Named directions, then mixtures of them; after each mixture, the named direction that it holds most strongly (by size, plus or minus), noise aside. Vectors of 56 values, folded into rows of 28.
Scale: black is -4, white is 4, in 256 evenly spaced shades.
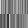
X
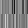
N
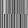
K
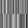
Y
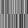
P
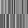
X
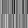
N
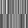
Y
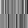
P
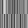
K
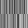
P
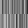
N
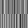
K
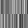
P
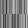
Y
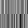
P
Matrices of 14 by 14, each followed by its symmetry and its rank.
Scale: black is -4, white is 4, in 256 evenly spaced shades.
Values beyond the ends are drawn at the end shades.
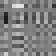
antisymmetric, rank two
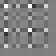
symmetric, rank one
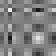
symmetric, rank one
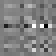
neither, rank two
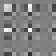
symmetric, rank one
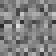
neither, rank three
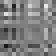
antisymmetric, rank two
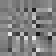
antisymmetric, rank two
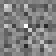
symmetric, rank three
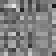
neither, rank three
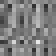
neither, rank two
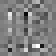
neither, rank two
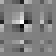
symmetric, rank one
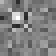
symmetric, rank three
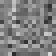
neither, rank three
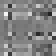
neither, rank two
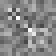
symmetric, rank three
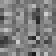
neither, rank three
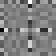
antisymmetric, rank two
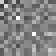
symmetric, rank three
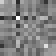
symmetric, rank three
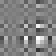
symmetric, rank one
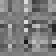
neither, rank two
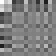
symmetric, rank one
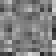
antisymmetric, rank two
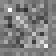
symmetric, rank three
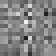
neither, rank three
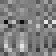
neither, rank two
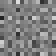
antisymmetric, rank two
